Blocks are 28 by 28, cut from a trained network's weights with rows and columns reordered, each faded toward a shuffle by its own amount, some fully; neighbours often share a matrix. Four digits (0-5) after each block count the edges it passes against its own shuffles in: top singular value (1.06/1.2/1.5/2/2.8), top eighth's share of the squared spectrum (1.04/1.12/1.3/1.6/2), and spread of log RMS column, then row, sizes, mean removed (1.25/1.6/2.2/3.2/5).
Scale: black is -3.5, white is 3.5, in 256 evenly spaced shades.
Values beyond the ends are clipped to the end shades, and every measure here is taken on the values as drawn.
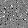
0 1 0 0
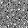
2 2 1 0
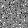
0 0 0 0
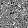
0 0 0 0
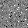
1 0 0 0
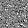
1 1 0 0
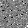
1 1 0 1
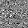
2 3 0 2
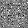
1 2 1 1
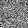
0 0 0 1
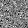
0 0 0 0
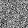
0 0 0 0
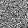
0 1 0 0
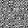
3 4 2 1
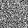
0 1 0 0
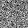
0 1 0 0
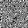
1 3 1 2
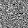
3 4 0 2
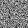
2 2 0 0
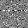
2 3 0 1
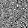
2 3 1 0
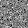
1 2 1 0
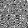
2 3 1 1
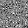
2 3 1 1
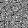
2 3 1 1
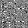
2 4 1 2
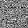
2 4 0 2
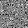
2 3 0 2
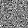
2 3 0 2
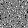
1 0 0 0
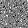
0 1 0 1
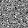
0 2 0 1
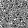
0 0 0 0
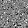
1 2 0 0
